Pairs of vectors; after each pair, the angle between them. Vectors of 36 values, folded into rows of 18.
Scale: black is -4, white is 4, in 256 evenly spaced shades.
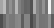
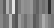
partly opposed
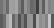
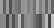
partly opposed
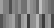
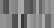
partly opposed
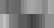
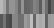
partly opposed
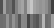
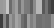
orthogonal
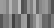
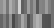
nearly parallel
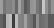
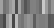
nearly parallel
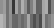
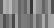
orthogonal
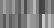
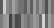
partly aligned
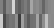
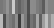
nearly parallel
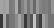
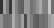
orthogonal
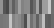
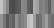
orthogonal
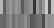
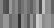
orthogonal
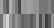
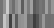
orthogonal
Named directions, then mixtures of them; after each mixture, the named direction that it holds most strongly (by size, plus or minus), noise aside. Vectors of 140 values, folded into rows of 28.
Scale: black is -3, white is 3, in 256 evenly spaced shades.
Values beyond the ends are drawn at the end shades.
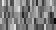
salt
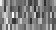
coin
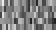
salt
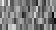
salt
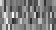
coin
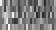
coin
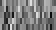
coin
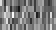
coin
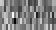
coin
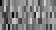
coin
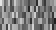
coin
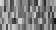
coin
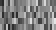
coin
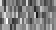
coin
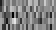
coin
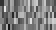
coin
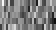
salt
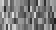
coin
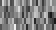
salt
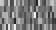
coin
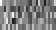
coin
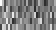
coin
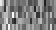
coin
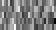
salt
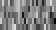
salt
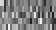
coin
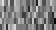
salt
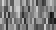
salt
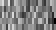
salt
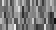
salt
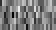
coin
